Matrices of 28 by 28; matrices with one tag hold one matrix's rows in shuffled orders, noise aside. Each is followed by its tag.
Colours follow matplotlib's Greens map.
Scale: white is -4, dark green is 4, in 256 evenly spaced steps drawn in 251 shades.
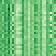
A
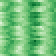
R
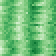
R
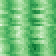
R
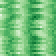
R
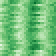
R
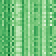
A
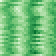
R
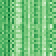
A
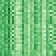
A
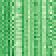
A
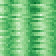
R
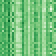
A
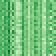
A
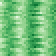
R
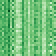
A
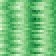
R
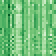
A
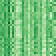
A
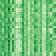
A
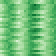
R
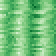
R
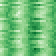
R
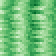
R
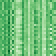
A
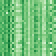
A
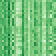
A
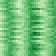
R
